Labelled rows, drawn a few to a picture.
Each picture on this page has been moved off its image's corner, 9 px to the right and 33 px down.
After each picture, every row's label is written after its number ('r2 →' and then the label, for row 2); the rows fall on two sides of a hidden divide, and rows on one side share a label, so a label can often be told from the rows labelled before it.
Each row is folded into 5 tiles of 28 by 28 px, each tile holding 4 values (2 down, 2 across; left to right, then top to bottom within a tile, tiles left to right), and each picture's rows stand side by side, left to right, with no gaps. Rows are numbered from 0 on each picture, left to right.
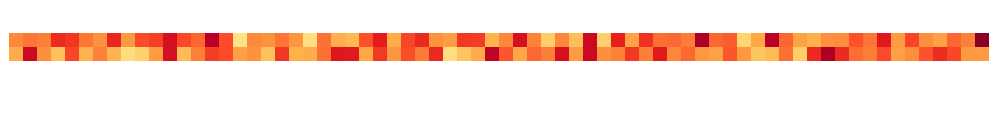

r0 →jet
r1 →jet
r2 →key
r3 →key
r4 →jet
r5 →jet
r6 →jet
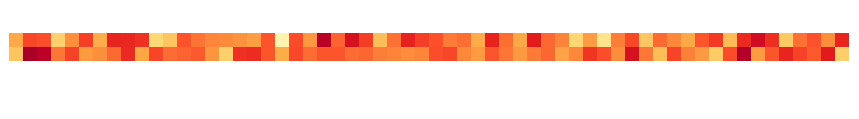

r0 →jet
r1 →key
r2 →jet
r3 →jet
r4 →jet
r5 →jet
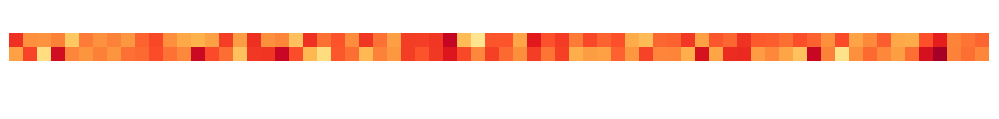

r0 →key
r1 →key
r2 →key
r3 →jet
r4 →key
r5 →jet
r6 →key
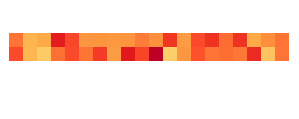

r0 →key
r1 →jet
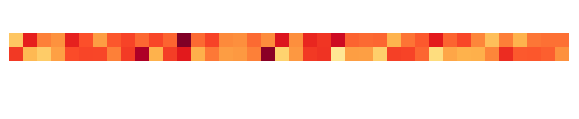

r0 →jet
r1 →jet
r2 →jet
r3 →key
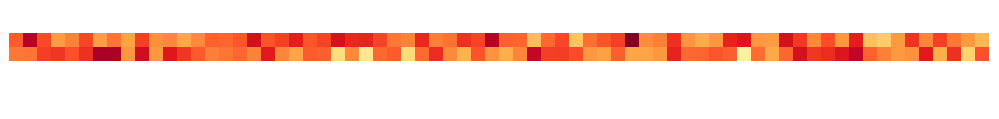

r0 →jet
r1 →jet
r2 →jet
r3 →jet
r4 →jet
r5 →key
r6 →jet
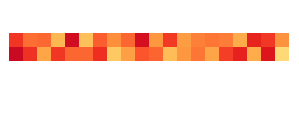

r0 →jet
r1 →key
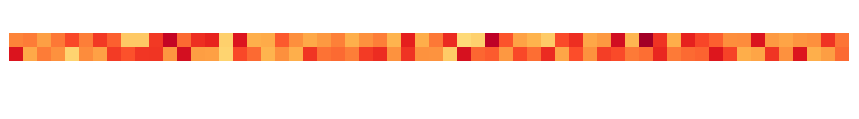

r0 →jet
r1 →jet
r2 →key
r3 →jet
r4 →key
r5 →key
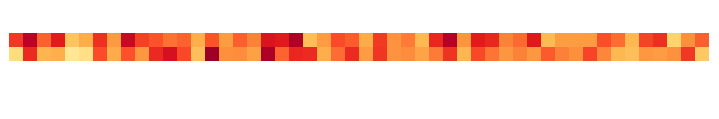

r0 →key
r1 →jet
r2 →key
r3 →jet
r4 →key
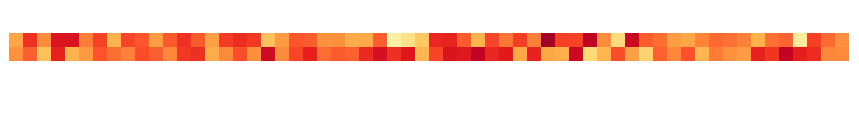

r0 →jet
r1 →key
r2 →key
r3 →jet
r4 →jet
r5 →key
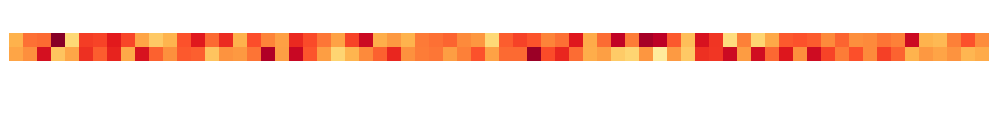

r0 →key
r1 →key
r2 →jet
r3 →key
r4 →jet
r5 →key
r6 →jet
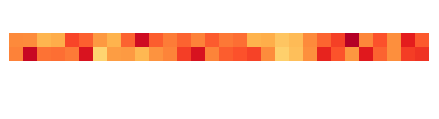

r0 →jet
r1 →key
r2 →jet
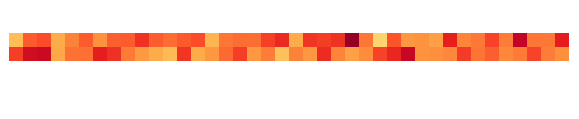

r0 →jet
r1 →key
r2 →jet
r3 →jet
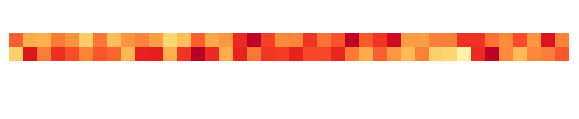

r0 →key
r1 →key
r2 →jet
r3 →key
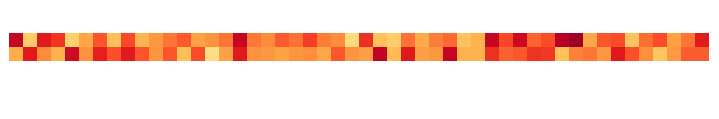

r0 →key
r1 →key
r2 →key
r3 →jet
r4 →key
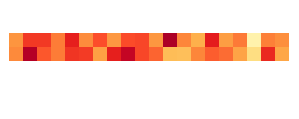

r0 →jet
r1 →jet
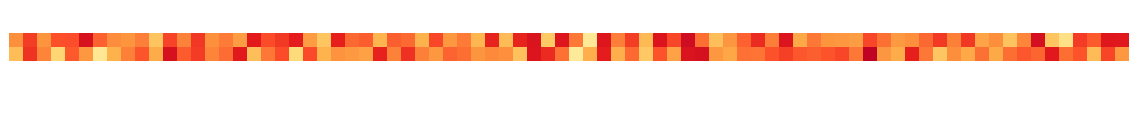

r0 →jet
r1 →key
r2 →key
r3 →jet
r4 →key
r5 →key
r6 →jet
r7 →key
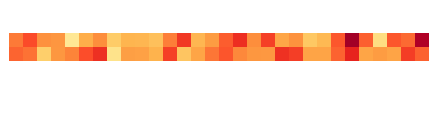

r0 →key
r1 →key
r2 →jet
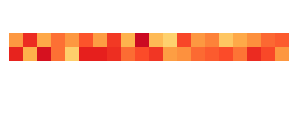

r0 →jet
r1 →key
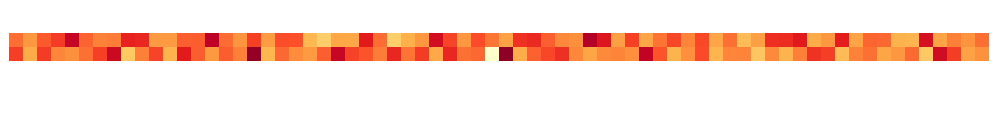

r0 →jet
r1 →jet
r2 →key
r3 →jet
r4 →jet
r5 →jet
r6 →key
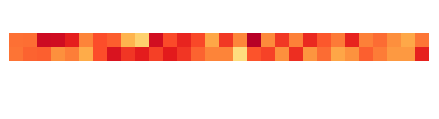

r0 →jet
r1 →jet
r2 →jet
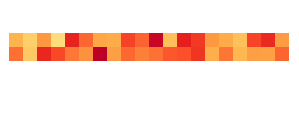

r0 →key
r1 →key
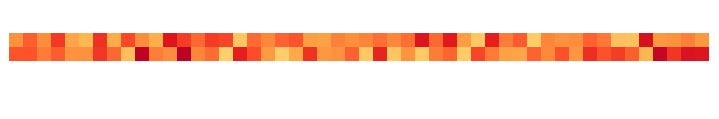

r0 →key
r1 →jet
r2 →key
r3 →jet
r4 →key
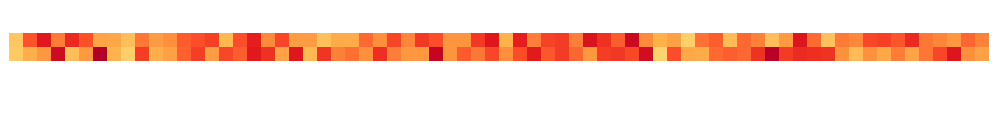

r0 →key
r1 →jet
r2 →key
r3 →jet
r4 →jet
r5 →key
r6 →jet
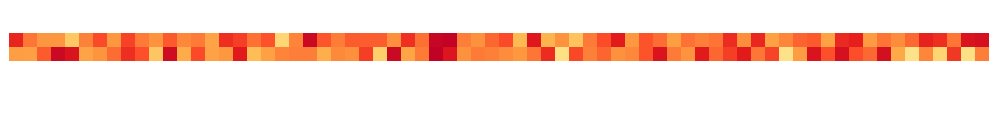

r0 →key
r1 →key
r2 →jet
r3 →jet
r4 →key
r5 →jet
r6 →jet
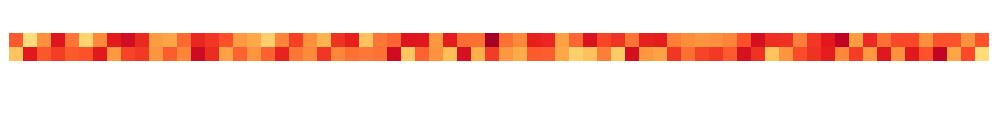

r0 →key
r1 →key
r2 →jet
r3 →jet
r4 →jet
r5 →jet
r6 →jet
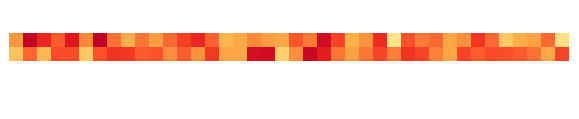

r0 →jet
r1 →jet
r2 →key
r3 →key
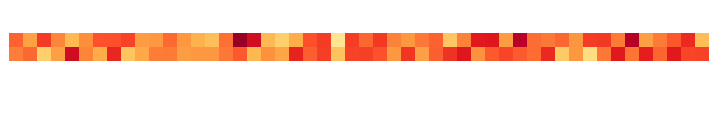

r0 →key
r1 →key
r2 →jet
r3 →jet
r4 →jet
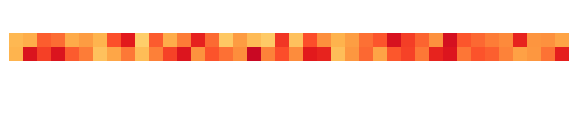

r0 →key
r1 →jet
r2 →jet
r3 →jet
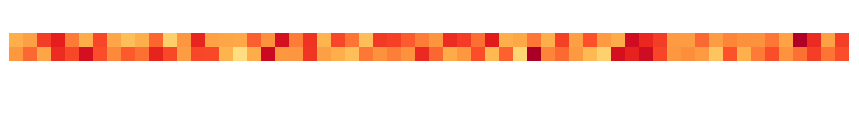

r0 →key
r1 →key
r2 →jet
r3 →jet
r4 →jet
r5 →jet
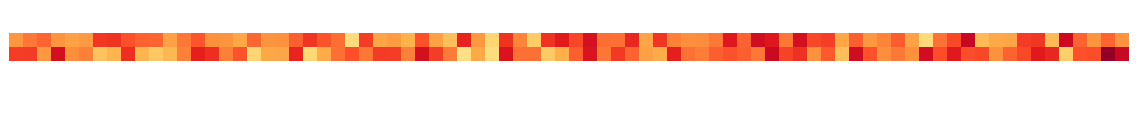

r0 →key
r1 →key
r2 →key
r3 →key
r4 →jet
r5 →jet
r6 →key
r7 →key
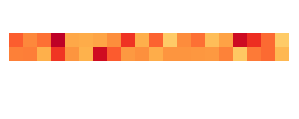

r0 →key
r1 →key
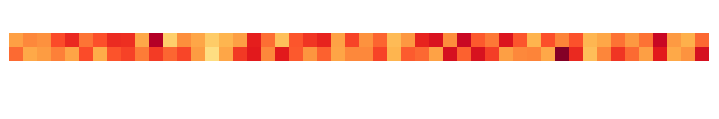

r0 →jet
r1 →key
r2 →jet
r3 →key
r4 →key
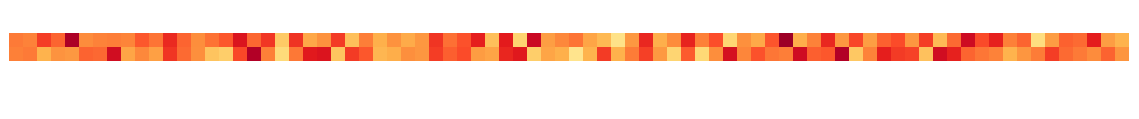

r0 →jet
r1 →jet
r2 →key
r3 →key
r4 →key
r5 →key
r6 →key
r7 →key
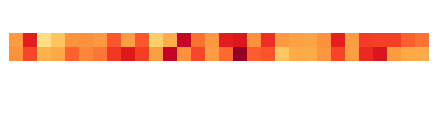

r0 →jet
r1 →key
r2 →key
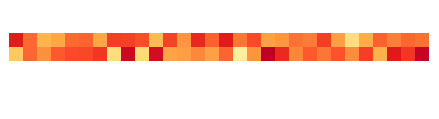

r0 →key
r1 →jet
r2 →key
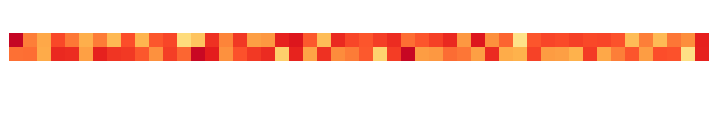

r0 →key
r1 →jet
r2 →jet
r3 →jet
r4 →key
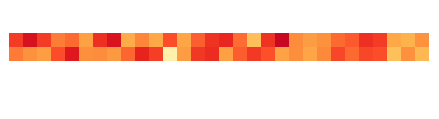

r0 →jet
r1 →jet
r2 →key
